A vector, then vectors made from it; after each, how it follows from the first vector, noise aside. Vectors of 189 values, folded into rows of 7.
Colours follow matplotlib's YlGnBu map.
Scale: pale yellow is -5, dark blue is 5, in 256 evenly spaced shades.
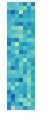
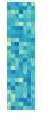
negated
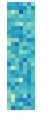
negated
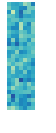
sign-scrambled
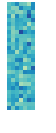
reversed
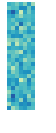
sign-scrambled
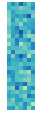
wrapped around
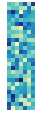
scaled up
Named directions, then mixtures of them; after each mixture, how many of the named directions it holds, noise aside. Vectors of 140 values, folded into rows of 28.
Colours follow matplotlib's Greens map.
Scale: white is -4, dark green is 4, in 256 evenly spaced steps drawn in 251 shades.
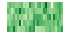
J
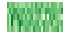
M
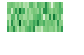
two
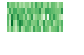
one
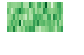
one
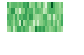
one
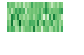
two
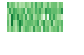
one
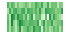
one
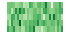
two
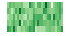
one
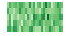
two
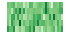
two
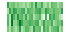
one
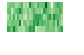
one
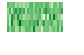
two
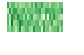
one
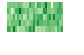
one
